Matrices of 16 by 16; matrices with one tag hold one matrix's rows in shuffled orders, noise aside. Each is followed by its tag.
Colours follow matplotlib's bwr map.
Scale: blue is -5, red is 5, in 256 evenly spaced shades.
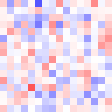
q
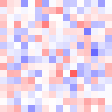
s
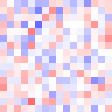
q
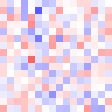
q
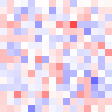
s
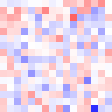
s
